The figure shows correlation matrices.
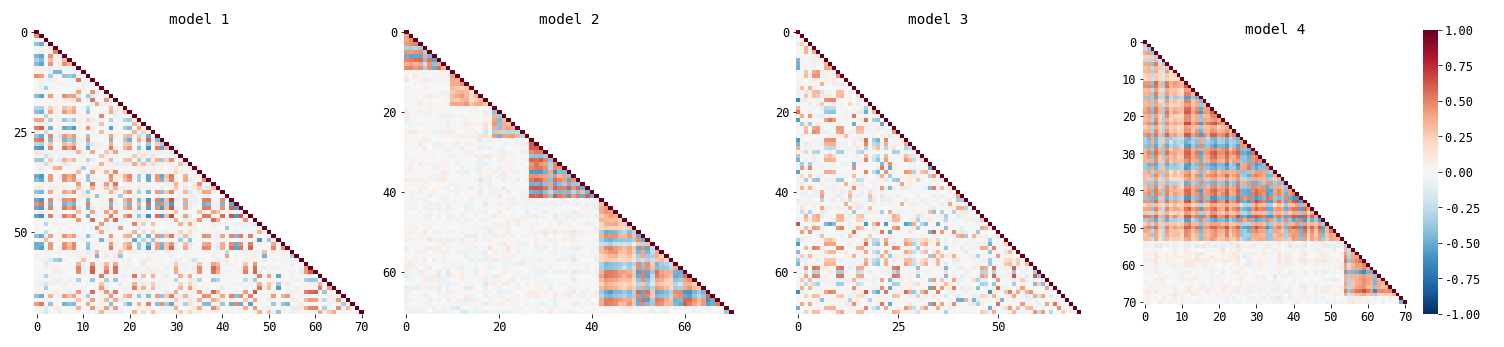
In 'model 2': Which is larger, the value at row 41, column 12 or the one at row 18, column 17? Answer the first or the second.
the second
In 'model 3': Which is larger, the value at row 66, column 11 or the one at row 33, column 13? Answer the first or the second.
the first
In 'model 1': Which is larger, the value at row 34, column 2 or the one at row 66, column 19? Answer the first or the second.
the second
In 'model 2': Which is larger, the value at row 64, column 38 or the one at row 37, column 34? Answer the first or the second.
the second
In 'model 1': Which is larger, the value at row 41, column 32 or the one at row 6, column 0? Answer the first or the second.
the first
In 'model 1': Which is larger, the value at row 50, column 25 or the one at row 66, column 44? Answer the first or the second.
the second
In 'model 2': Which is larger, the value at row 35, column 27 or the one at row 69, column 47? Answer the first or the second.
the second
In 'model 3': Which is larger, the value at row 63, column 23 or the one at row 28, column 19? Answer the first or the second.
the first
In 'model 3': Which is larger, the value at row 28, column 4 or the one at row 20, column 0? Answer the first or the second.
the second
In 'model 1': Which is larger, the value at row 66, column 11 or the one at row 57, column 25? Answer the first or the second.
the second
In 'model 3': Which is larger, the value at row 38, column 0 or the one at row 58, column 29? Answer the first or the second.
the first
